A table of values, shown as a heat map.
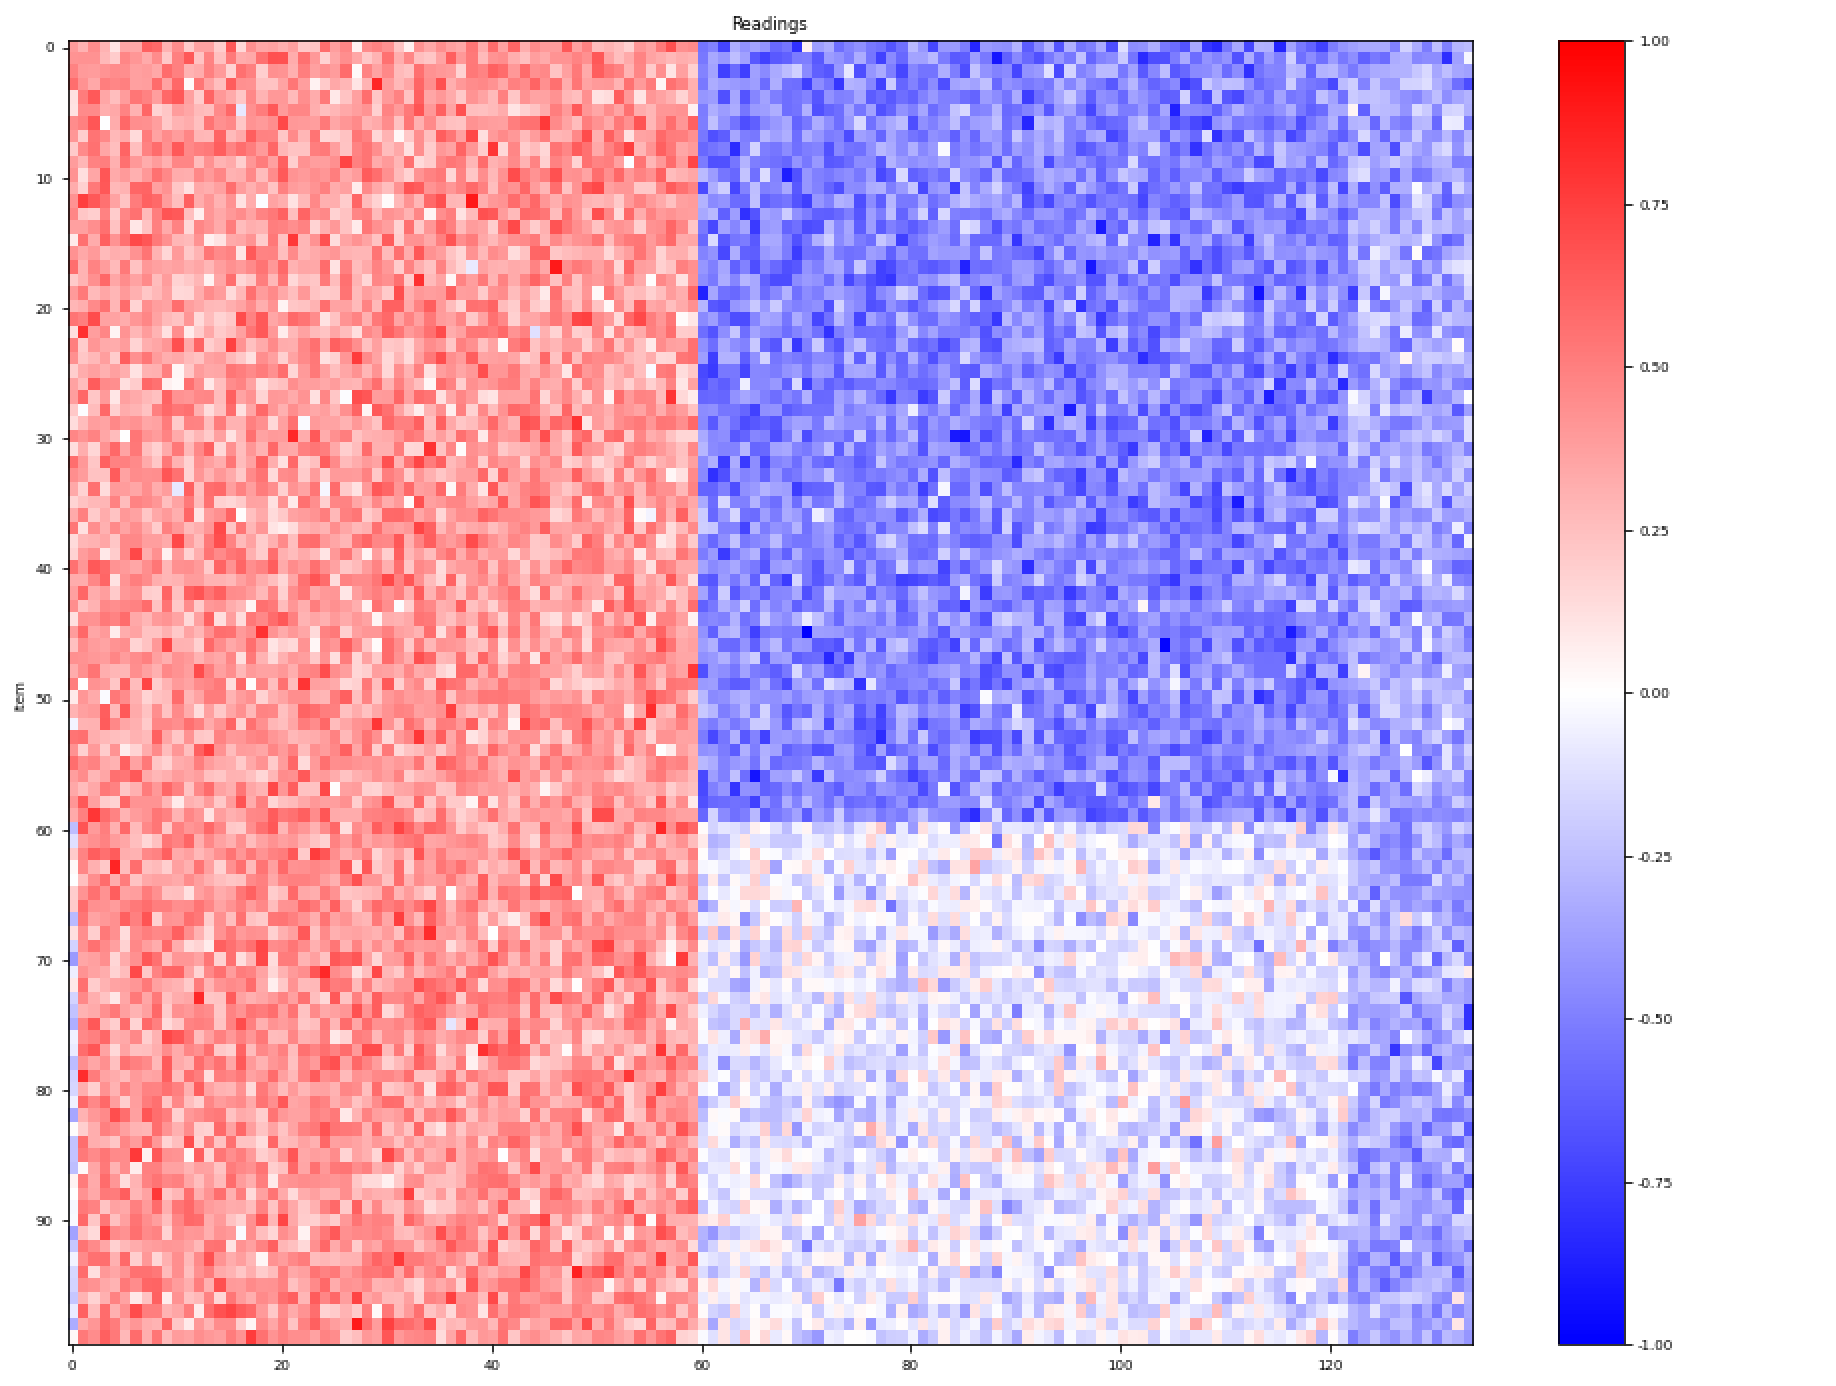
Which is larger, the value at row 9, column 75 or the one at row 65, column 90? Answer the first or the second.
the second
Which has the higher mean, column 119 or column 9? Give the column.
9
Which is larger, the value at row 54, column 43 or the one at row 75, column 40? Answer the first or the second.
the first
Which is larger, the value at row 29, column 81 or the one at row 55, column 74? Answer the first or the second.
the second
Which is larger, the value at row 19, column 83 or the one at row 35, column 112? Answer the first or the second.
the second
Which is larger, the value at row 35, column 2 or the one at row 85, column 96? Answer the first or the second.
the first
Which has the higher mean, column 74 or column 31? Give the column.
31
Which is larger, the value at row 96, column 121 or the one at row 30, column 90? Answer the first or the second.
the first
